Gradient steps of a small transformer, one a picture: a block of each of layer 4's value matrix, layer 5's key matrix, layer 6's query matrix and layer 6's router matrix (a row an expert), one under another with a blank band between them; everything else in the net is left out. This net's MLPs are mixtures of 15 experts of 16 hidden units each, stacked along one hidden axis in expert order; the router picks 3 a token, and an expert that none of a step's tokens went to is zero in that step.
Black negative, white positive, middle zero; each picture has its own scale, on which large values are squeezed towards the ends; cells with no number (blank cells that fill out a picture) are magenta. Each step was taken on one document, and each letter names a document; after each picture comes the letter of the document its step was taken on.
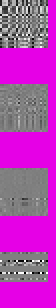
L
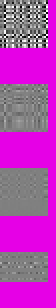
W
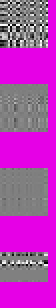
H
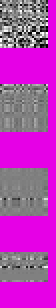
H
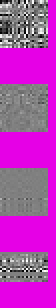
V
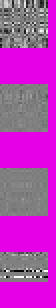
V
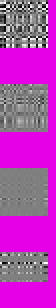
W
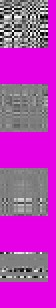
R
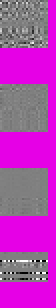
L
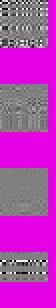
L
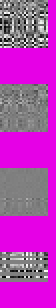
V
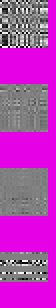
L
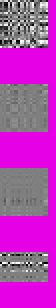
H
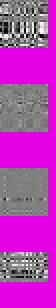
V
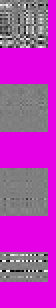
V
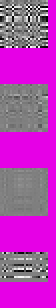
R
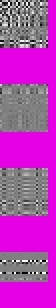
L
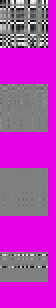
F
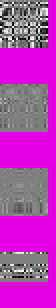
R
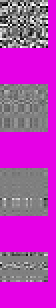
H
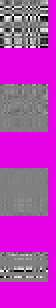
R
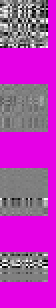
H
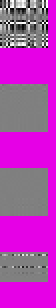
F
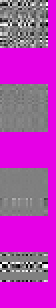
H
